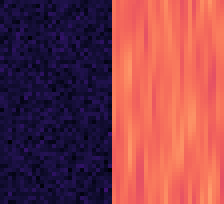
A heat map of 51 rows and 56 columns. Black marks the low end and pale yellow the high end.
It is made of 1 by 2 panels. Panel 1,1: very low, fine-grained, faint in contrast. Panel 1,2: high, streaked downward, faint in contrast.
